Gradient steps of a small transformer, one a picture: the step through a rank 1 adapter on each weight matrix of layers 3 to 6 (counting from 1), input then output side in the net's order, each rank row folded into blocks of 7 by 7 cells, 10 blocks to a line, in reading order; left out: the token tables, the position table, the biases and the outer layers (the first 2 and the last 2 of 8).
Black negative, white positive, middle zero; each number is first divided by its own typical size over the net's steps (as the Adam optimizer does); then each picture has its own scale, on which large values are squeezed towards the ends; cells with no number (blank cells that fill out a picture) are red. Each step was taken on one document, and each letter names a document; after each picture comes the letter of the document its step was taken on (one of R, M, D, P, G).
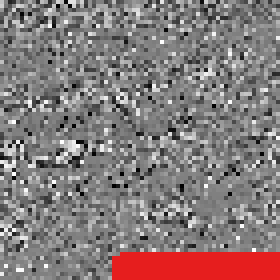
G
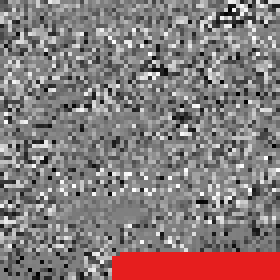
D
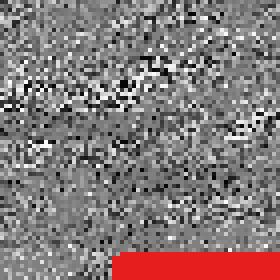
D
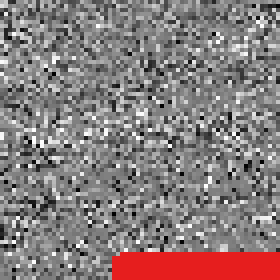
G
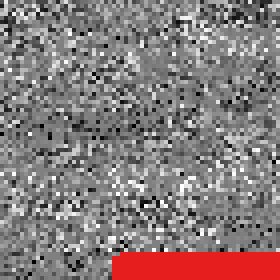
G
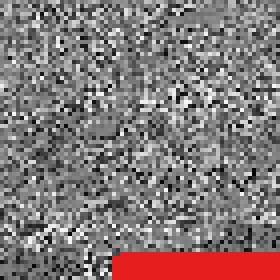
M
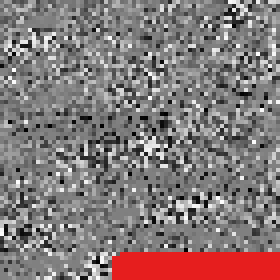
D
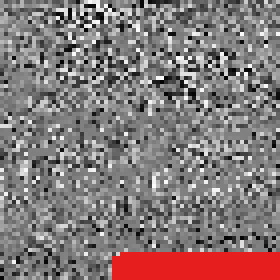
M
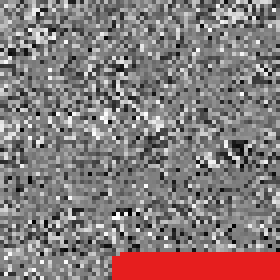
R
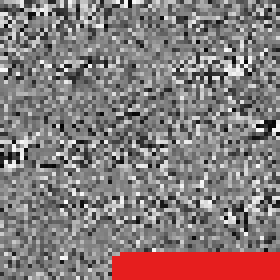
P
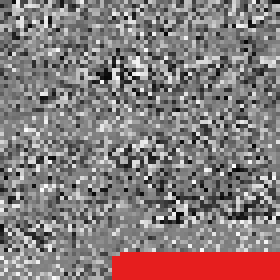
P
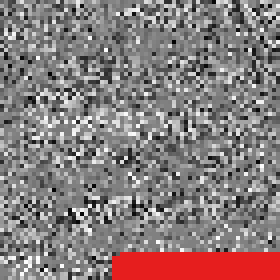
P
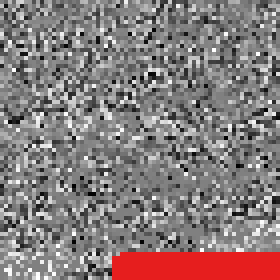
D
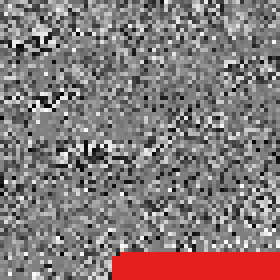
R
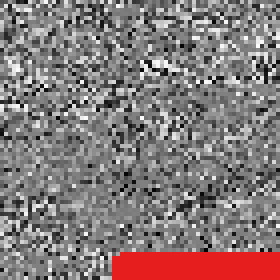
D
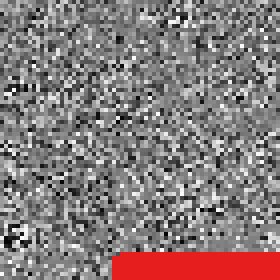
P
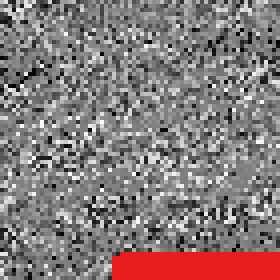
P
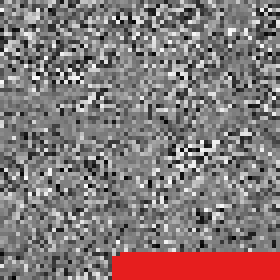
M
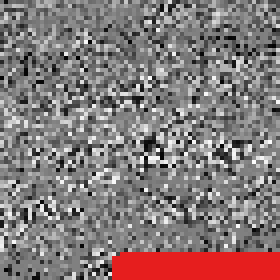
D
